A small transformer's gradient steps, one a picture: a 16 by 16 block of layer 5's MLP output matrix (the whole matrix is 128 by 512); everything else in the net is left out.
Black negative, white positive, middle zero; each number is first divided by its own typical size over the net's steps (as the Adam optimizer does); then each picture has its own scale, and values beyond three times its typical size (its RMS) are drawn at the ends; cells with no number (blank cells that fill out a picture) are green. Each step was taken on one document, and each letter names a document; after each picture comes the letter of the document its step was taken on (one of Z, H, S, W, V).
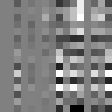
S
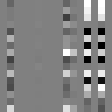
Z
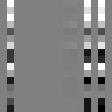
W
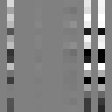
W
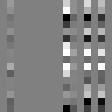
W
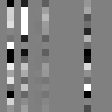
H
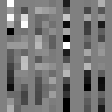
H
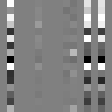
Z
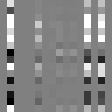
Z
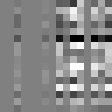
S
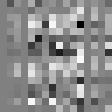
S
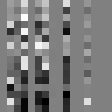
H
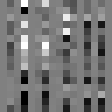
H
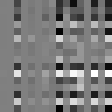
S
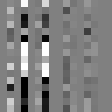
H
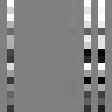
W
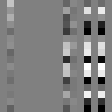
W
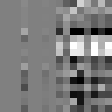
H
